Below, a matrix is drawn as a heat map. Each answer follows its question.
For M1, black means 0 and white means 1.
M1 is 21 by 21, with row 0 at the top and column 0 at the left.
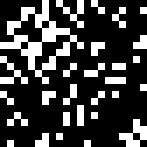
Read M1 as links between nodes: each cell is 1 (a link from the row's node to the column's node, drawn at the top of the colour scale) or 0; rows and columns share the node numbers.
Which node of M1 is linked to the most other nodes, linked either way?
node 6
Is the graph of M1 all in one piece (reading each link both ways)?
yes
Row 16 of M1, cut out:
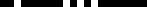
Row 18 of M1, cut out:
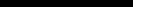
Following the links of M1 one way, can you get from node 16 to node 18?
yes
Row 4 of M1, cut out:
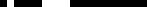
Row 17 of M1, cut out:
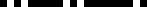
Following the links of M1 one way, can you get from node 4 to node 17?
yes
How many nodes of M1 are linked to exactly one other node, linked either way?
1
